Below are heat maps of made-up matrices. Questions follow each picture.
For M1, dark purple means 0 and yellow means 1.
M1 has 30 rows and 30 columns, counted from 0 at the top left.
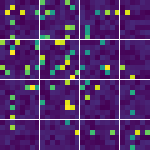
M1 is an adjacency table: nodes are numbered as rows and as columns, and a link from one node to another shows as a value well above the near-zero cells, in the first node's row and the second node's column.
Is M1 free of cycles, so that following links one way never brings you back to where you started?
no
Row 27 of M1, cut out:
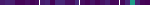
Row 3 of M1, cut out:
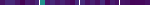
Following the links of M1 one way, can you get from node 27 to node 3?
yes
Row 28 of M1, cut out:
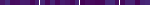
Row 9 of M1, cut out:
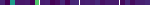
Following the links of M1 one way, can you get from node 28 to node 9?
no
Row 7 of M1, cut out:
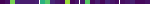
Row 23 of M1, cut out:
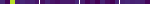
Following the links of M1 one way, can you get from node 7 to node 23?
yes
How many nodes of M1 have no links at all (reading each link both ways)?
1
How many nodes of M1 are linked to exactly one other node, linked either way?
10
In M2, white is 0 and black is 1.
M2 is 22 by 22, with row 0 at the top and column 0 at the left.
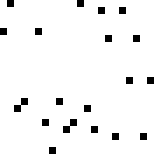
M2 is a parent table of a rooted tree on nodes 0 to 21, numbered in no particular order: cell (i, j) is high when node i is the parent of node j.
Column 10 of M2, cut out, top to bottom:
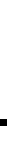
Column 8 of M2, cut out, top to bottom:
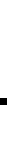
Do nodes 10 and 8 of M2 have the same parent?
no
